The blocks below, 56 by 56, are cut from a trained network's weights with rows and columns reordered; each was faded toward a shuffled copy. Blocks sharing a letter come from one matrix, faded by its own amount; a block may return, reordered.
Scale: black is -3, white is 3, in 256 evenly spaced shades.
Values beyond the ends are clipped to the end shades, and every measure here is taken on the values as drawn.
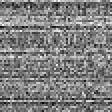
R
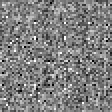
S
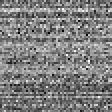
R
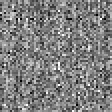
S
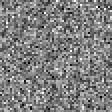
S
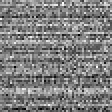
R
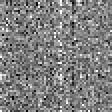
S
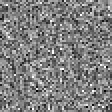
S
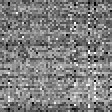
R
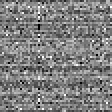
R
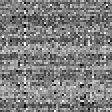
R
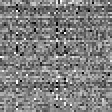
R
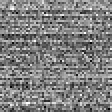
R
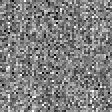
S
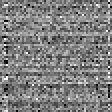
R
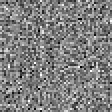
S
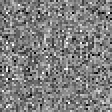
S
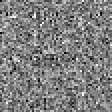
S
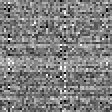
R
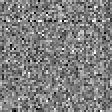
S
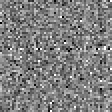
S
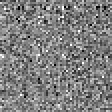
S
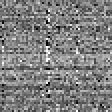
R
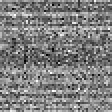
R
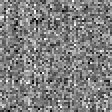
S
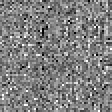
S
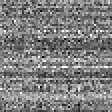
R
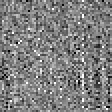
S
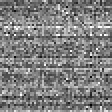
R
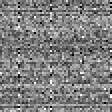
R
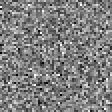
S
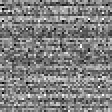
R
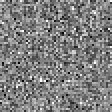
S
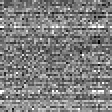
R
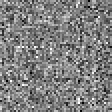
S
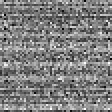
R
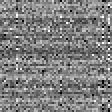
R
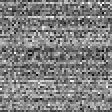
R
